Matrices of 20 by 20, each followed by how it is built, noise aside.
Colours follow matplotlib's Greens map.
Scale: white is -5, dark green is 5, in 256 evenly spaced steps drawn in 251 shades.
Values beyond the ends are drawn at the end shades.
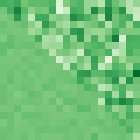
upper triangular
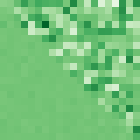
upper triangular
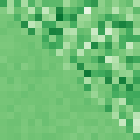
upper triangular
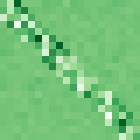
banded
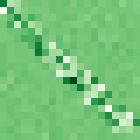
banded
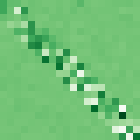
banded
